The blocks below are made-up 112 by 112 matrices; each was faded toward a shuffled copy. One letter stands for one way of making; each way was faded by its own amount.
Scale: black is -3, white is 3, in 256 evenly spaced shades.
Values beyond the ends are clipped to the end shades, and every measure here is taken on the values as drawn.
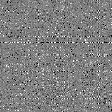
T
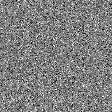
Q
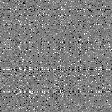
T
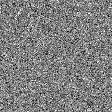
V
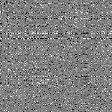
T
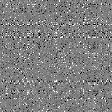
T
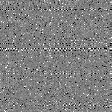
T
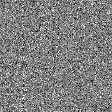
Q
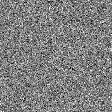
V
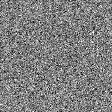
V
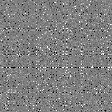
T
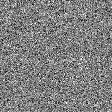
V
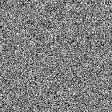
V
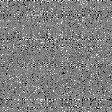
T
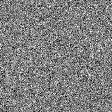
V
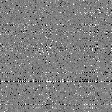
T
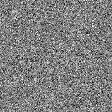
V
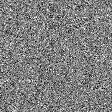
V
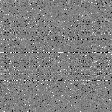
T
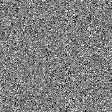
Q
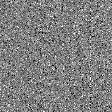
Q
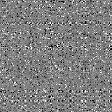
T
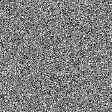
Q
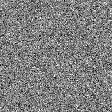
V
